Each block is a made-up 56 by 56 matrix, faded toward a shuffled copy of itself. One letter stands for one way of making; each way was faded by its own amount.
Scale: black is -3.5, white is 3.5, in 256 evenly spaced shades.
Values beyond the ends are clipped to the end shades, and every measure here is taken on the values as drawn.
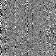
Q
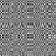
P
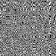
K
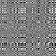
P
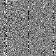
Q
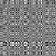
P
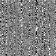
Q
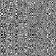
K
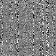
Q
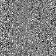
Q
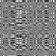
P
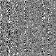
Q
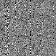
Q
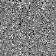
Q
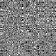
K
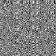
K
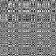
P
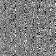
Q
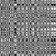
P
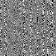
Q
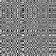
P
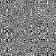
K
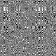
K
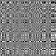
P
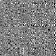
K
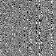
Q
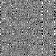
K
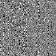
Q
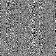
Q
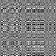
P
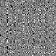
K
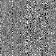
Q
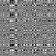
P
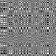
P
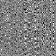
K
